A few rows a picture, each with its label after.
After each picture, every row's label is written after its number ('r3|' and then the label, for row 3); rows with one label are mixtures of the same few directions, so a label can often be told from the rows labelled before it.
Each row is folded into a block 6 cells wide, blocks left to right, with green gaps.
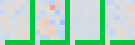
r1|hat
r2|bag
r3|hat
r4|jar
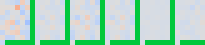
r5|bag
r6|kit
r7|kit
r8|kit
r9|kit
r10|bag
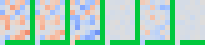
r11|hat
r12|hat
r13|hat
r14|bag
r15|jar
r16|kit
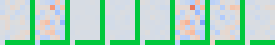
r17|hat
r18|bag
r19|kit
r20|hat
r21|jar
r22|bag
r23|jar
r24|jar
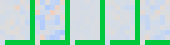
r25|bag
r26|hat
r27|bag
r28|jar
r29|hat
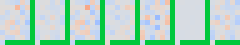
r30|bag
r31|kit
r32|bag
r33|jar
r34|kit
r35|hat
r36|kit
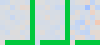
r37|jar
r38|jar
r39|bag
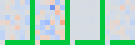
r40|kit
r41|bag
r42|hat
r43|bag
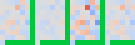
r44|bag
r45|bag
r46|bag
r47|bag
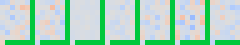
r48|jar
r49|bag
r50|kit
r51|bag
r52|kit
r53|kit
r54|jar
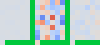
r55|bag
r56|kit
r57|bag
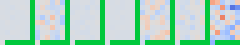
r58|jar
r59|kit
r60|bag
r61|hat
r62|hat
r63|kit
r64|jar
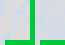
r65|hat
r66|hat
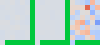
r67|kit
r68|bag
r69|bag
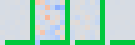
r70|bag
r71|jar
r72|kit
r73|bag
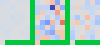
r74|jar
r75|bag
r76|kit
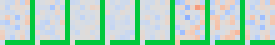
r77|kit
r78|bag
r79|jar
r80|hat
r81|kit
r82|jar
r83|hat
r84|kit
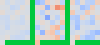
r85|hat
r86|jar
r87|hat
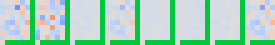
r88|bag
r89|kit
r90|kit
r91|bag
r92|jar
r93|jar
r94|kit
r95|bag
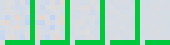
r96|kit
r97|kit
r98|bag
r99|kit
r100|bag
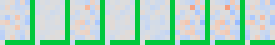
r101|kit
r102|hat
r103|bag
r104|hat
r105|hat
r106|bag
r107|bag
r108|kit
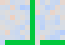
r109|jar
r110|hat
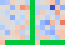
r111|jar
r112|bag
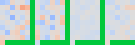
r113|jar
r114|kit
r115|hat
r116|jar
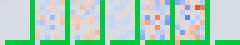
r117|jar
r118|kit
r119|hat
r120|hat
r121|kit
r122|jar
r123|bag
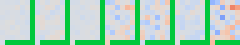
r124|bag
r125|hat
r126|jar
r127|jar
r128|kit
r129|hat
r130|jar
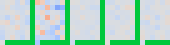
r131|kit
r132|jar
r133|jar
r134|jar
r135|kit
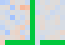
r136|jar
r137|hat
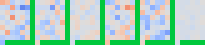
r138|jar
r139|bag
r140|hat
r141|jar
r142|hat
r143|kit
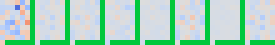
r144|bag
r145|kit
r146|kit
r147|jar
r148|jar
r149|kit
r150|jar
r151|kit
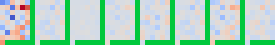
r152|jar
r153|bag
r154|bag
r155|jar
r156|kit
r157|bag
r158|jar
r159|bag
